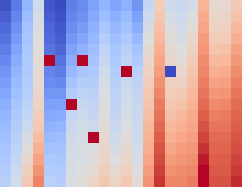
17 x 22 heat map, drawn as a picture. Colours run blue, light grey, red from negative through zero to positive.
The bottom right is the calmest part. The grain runs up and down. Overall the values sit about 50% of the way up the scale. Six lone cells stand out: five far higher and one far lower than their neighbours. Values rise toward the bottom right. The top left is the ninth with the lowest average.
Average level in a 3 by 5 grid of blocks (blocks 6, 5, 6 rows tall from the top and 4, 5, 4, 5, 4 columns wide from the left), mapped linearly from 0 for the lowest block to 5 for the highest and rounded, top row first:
00123 | 11234 | 22245
